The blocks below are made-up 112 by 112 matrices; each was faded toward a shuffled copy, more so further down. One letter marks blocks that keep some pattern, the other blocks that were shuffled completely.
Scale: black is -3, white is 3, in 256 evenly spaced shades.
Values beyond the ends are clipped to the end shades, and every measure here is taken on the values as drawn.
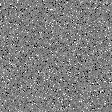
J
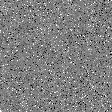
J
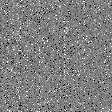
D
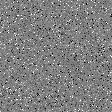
J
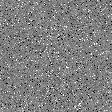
J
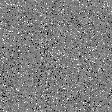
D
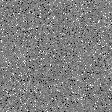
J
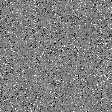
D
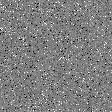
J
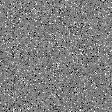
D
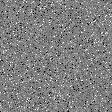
J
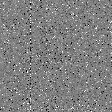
D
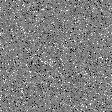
J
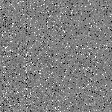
D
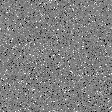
J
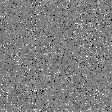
D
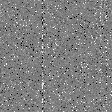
D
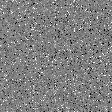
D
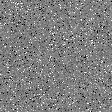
J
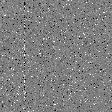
D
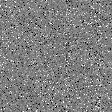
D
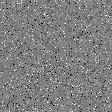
J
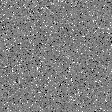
J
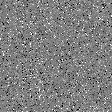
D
